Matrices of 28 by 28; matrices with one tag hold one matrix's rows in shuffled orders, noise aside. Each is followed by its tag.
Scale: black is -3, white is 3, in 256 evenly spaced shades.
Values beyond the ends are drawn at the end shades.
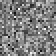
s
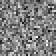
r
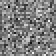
s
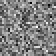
r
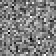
s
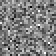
s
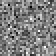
s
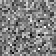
s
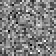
s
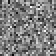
s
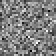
r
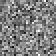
s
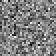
s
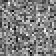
s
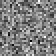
s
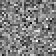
r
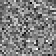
r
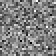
r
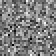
s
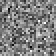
s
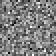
s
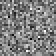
s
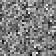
r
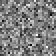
r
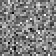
s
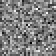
r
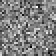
r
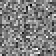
r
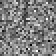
r
